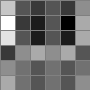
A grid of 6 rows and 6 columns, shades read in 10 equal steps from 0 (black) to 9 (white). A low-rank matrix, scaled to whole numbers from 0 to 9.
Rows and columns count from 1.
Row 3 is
8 3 1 3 1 6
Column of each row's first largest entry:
1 1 1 3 1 1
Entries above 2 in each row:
4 3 4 5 6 6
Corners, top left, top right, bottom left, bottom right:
7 5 6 5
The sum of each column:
37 21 16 22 15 29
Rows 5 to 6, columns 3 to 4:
3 4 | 3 4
